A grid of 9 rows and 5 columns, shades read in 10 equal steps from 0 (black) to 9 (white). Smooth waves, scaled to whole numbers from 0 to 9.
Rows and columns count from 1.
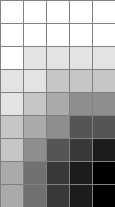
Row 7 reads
7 5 3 2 1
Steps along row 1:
same same same same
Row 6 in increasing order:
3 3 5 6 7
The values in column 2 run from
4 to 9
